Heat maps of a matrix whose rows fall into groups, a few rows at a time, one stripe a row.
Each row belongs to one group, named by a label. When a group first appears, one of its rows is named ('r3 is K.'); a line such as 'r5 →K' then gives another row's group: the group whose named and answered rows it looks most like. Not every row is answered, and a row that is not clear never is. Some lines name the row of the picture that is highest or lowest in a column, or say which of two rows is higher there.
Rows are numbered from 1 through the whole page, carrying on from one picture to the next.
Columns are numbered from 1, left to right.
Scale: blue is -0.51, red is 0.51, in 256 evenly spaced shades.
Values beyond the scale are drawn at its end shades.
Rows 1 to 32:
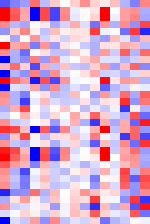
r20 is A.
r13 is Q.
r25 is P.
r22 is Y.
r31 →A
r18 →P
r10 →Y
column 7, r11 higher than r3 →No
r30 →P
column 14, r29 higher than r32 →Yes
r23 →Y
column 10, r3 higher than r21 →Yes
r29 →A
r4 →P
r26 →P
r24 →Y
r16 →A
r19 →Y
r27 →P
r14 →P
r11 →Q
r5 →A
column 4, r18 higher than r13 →No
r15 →P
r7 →Y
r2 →Y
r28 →Q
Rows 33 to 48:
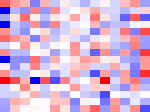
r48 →A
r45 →A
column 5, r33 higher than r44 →No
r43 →P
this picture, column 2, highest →44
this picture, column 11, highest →44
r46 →Q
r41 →Q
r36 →Q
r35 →A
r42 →Q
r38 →Y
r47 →A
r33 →Y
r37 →P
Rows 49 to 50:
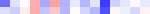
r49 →Q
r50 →Q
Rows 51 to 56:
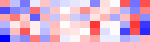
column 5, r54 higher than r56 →Yes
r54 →A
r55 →A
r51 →P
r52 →Q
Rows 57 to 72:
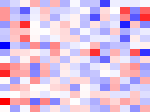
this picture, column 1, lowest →63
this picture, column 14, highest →64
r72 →Q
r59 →P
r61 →A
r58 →P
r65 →Q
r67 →Y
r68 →Q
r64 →A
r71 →Y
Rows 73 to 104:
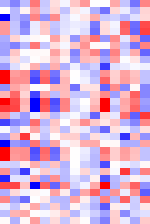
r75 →Q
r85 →A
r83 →Y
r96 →Q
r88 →Y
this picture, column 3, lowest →97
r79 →Q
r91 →Q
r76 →P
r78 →A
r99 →Y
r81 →A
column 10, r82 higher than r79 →No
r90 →Q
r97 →P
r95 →Y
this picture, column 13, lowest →92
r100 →A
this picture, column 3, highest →92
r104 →Q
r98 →Q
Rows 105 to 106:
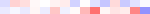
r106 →A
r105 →A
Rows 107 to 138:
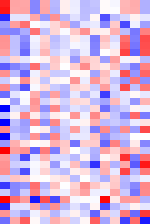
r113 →P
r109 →Q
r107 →Y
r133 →Q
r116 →Q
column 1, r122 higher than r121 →No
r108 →Y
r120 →Q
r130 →P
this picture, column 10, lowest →130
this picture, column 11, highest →135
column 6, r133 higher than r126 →No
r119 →P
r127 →A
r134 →Q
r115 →A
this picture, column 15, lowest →138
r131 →P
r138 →A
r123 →A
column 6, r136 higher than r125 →Yes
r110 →A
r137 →P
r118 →A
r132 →A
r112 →P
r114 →P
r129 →P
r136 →Q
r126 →Q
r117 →P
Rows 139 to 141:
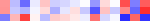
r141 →A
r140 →P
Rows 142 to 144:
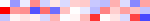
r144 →A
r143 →Y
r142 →Q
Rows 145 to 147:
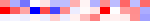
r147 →A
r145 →P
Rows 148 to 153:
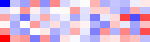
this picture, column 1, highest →153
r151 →Q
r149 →A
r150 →P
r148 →Q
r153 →Y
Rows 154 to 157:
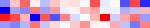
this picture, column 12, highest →157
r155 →Q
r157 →Q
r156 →Y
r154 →A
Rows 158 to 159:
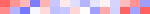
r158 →Y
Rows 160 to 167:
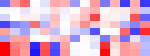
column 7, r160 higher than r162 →Yes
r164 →P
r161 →A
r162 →A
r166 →Y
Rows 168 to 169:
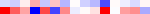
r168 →Q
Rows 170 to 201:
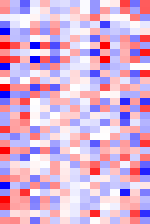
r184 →A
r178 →Y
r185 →P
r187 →A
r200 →A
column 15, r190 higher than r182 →Yes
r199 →Y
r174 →Q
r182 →Y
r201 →Y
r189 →Q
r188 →Y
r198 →Y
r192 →P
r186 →A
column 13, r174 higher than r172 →No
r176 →Y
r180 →P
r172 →A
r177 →P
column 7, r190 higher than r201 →No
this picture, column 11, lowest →173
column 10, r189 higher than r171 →Yes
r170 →P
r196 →Q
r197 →A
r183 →Q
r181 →Q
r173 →Q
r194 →A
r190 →P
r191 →Y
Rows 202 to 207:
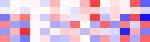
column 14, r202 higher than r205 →Yes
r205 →P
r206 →A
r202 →A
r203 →A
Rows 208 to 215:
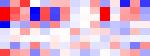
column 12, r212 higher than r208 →No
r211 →Q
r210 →Y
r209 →Y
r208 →A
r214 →Q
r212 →A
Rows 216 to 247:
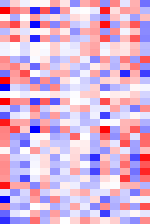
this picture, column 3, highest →226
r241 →P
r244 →Q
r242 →Y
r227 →Y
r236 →P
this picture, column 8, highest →235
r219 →Y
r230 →Y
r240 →P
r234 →Y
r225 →Y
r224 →P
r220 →A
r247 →Q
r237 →Q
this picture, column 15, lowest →226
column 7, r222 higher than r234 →No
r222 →A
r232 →Q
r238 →P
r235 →P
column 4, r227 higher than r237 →No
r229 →A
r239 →P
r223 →A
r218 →Q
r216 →A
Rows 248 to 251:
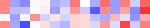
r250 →Q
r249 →P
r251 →P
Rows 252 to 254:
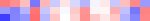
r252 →Y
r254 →Q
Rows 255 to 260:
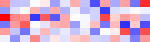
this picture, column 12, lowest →255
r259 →P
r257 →Y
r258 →A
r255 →P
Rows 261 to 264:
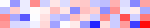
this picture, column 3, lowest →263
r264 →P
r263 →P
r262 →A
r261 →Q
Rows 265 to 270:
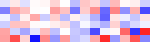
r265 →A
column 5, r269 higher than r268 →Yes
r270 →Y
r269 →P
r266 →A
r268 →A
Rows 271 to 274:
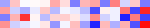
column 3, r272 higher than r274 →No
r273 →A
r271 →A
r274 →P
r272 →P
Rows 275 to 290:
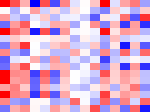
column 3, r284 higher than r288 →Yes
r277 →P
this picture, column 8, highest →289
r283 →Q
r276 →Q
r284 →A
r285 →Y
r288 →Y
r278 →A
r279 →Y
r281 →A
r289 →P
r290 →A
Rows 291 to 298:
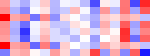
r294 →P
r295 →P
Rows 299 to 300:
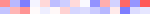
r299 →P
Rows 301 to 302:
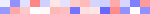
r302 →A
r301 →Q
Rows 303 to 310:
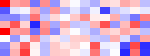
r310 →A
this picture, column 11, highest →306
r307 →Y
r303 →Y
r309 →A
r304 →Q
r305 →Q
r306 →Y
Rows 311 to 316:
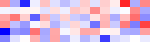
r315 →Q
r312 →A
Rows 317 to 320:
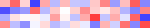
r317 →Y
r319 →A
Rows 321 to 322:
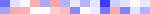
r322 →A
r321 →Q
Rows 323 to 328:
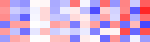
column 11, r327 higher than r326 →Yes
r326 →A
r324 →P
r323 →P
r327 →P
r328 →A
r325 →P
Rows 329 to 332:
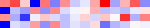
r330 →Q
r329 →Y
